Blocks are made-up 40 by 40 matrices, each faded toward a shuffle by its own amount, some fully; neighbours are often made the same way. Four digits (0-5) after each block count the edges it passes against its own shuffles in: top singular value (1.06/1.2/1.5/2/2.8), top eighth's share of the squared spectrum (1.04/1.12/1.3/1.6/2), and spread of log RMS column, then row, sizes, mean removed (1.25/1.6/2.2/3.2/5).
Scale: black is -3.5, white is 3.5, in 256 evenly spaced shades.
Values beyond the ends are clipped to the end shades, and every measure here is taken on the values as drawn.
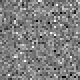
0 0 0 0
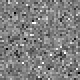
0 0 0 0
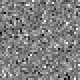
0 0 0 0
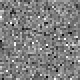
0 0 0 0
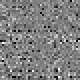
3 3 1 2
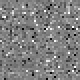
3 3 1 1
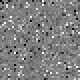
1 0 0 0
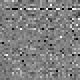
4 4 1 2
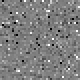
1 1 0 0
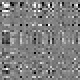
4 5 3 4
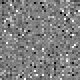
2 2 0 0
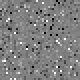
0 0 0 0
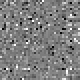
3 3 1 1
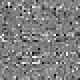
3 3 1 2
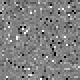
0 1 0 0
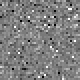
1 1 0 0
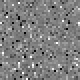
0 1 0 0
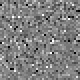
1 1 0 1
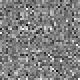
3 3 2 1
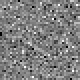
1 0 0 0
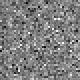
1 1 0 0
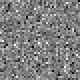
1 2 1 0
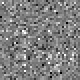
3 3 1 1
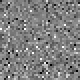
2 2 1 0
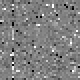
3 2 1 0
